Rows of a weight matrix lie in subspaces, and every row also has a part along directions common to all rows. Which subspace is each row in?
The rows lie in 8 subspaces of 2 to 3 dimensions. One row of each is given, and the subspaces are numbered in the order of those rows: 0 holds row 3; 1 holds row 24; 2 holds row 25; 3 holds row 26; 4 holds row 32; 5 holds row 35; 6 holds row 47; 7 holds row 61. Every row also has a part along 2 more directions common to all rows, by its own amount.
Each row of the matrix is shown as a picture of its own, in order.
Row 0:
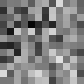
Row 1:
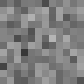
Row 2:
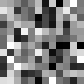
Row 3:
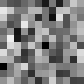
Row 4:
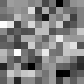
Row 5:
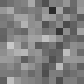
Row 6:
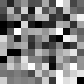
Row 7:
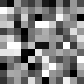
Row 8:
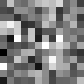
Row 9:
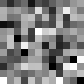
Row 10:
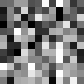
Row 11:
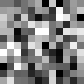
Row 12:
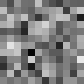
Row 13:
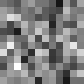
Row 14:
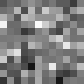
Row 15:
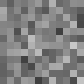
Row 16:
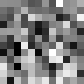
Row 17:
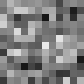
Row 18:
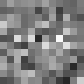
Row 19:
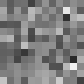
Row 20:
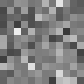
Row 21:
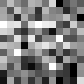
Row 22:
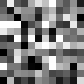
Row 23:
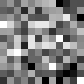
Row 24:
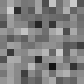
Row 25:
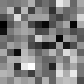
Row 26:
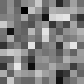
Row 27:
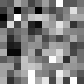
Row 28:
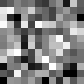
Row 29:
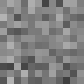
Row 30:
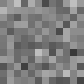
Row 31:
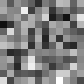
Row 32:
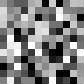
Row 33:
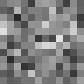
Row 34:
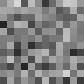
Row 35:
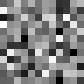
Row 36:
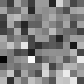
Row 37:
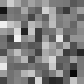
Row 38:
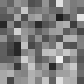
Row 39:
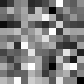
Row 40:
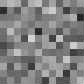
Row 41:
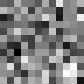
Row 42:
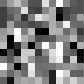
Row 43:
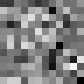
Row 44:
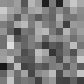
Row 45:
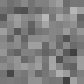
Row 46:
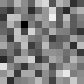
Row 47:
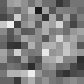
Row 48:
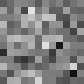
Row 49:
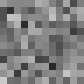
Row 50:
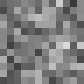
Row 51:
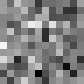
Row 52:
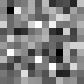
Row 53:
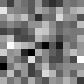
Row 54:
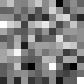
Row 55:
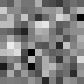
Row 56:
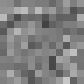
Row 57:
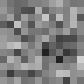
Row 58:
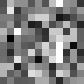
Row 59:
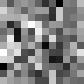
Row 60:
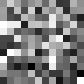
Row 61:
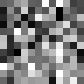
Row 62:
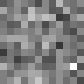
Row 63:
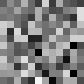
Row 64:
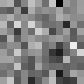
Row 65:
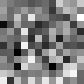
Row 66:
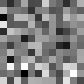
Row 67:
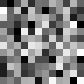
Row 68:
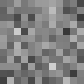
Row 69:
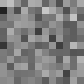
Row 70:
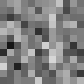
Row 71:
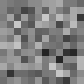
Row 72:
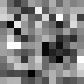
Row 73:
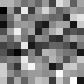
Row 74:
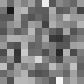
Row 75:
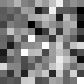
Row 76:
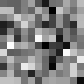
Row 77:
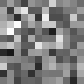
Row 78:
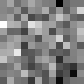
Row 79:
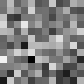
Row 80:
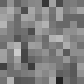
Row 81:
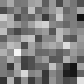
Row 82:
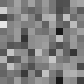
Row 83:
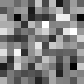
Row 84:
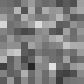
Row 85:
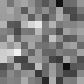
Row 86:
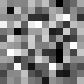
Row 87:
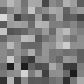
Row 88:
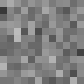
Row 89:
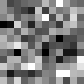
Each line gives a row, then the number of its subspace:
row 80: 1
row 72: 6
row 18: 7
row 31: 3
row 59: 3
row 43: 2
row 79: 0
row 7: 0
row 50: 1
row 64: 0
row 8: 3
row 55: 0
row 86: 1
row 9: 2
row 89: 6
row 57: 6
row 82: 5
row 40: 4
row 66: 5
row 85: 3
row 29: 5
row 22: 3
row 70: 7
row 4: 6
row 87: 5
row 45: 6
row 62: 2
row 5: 2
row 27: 6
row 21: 3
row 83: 2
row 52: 1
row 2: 1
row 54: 2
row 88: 4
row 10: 7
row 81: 5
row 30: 5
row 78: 4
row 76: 2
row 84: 1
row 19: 2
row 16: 7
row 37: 4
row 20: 7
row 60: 7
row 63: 4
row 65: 7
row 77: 3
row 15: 4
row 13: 7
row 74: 1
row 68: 7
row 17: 6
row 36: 0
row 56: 6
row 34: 5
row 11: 2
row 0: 3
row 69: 4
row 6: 7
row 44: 5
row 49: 0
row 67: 4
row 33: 2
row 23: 5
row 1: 1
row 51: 3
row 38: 6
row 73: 4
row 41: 5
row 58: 1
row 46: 0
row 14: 1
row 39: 2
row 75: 4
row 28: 0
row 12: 0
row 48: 2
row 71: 6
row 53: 0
